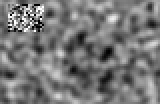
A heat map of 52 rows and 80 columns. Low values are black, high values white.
Roughest part: top left. Grain: blotchy. Odd patch: rougher, in the top left. Slope: none.
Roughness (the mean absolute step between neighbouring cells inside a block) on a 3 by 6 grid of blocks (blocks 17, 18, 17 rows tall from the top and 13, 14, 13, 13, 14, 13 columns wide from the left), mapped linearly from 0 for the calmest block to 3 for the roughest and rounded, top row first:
330000 | 000000 | 000000
